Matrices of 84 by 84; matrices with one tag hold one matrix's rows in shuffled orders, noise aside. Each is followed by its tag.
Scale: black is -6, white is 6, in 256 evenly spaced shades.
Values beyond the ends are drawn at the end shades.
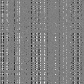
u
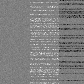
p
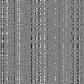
u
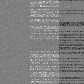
p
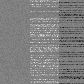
p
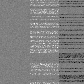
p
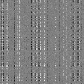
u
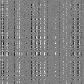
u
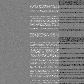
p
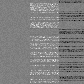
p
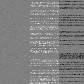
p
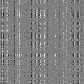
u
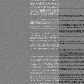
p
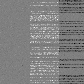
p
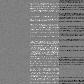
p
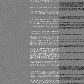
p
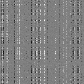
u
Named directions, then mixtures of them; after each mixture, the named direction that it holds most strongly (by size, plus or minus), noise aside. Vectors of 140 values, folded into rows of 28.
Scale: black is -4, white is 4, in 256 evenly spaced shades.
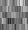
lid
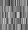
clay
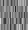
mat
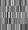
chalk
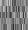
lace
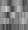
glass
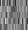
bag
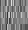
chalk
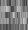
glass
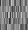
chalk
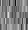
bag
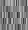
clay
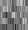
lid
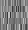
chalk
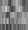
glass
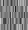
mat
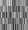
lace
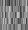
clay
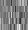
mat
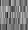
chalk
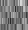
lid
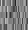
bag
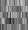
lid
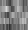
glass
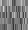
lace
